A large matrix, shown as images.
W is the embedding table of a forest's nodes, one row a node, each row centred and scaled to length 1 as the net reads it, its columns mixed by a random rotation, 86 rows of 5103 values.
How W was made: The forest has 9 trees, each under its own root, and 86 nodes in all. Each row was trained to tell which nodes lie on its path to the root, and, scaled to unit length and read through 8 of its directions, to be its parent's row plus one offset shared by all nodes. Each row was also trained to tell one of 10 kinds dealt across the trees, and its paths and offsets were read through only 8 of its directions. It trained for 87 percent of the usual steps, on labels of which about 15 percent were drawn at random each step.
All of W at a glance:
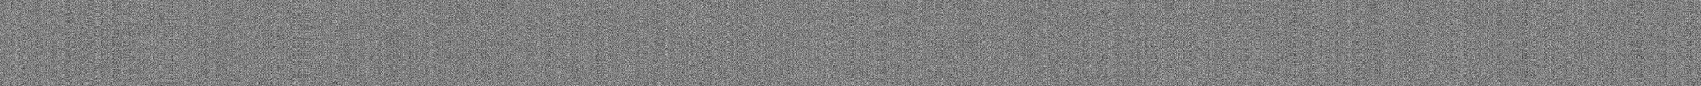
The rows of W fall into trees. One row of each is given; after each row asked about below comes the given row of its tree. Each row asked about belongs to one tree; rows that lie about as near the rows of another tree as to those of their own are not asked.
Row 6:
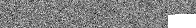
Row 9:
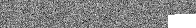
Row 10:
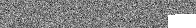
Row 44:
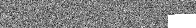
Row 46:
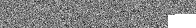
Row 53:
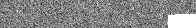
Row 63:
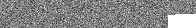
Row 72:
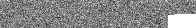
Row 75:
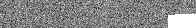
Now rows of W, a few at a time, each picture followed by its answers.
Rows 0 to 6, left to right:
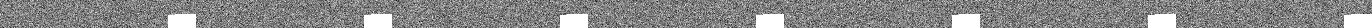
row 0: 46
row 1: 9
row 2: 44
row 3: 10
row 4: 44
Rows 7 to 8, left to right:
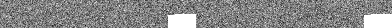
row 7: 44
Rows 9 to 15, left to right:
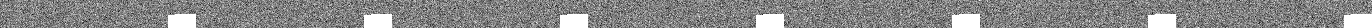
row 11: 6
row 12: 63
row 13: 9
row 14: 72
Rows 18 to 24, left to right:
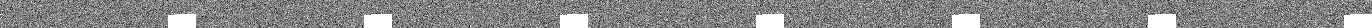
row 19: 63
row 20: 9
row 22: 9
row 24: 72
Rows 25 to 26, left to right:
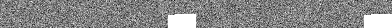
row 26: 63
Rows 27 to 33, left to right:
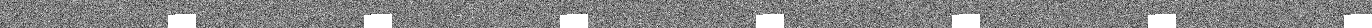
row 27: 63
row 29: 9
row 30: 10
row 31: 6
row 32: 9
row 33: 6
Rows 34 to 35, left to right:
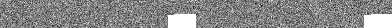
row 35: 6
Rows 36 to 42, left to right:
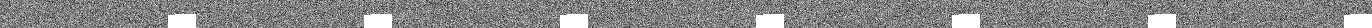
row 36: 10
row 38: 53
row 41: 44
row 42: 72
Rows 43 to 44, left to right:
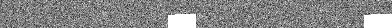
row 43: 53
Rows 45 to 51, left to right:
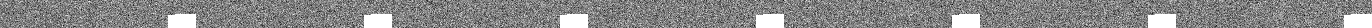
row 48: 63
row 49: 6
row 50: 72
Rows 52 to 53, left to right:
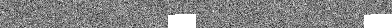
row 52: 6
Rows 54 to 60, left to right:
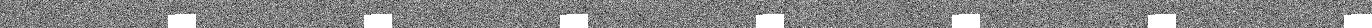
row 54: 9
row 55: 9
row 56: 44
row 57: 72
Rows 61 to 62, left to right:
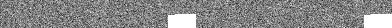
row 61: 75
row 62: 53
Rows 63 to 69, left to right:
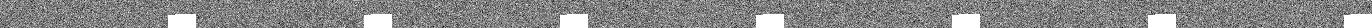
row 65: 10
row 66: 6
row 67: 10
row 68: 63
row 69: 44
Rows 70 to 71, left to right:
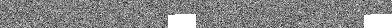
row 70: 6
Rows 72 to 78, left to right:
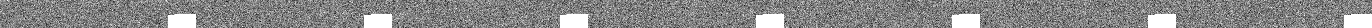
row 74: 53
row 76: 9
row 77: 75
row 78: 63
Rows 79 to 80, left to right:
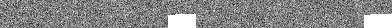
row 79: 6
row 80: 53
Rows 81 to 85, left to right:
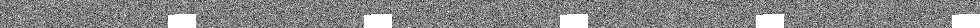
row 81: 44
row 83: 63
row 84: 63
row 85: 46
